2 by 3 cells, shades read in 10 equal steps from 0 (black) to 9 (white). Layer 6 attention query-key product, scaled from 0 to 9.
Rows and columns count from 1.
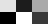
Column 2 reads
1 9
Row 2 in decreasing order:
9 2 0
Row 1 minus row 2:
8 -8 4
